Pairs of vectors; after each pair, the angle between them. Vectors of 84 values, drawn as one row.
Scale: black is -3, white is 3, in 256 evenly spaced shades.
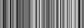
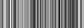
nearly opposite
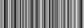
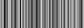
nearly parallel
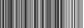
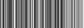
nearly parallel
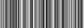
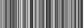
nearly parallel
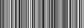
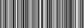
orthogonal
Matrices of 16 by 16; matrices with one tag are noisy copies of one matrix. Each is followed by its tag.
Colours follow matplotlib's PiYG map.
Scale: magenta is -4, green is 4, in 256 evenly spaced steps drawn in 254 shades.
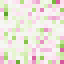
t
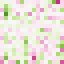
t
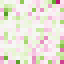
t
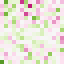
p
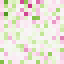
p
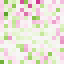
p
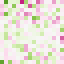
p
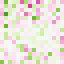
p
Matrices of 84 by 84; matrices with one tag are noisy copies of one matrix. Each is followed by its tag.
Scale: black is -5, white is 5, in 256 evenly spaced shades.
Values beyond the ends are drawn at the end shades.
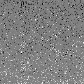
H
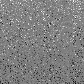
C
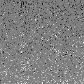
H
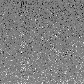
H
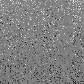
C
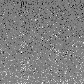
H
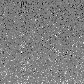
H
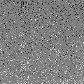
H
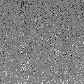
H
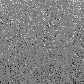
C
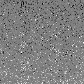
H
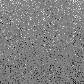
C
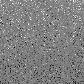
C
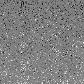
H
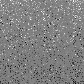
C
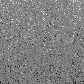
C
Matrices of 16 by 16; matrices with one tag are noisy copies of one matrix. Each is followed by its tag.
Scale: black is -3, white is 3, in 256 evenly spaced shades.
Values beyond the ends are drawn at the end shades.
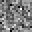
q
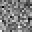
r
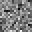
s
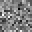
s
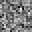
q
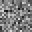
s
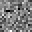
s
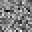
s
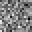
r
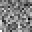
r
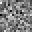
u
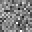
s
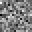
u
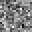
q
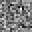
q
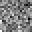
r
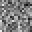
r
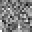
r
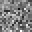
s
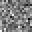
r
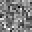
q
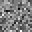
s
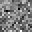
s
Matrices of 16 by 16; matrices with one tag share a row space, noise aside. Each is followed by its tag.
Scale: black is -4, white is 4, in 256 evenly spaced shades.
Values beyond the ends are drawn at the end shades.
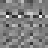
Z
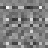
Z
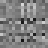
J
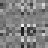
J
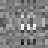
J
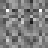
Z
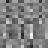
Z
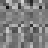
Z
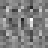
Z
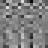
Z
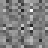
Z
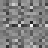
Z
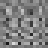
Z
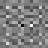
Z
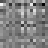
J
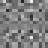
Z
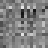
J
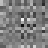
J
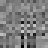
J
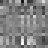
J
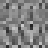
Z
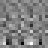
Z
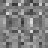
Z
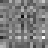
J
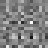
Z
